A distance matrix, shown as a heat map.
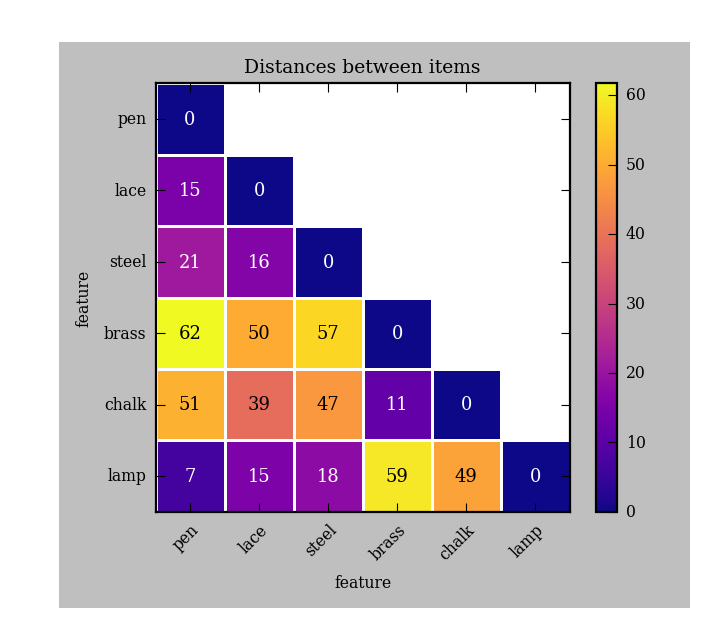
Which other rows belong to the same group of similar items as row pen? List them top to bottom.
lace, steel, lamp
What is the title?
Distances between items
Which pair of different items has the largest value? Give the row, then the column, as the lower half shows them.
brass, pen
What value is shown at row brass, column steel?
57
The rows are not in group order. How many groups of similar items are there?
2
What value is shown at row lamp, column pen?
7
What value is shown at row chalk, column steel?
47
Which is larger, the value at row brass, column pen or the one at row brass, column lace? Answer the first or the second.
the first
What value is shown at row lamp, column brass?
59
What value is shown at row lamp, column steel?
18
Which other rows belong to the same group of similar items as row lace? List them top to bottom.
pen, steel, lamp
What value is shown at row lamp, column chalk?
49
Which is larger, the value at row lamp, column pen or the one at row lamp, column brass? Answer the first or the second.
the second
